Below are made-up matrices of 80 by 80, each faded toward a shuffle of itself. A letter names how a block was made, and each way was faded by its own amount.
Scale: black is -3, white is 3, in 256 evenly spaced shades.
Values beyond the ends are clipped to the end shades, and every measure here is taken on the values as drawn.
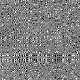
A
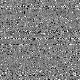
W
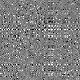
A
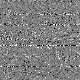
W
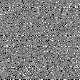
W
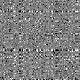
A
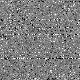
W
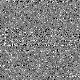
W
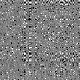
A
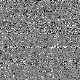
W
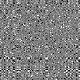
A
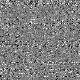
W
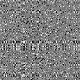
A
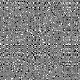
A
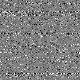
W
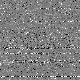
W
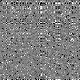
A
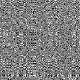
A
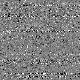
W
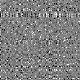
A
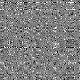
A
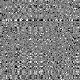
A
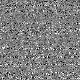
W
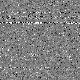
W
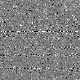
W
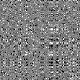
A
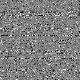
W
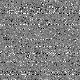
W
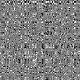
A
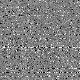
W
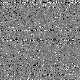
W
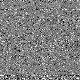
W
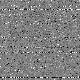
W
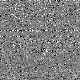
W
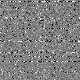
W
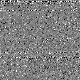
W
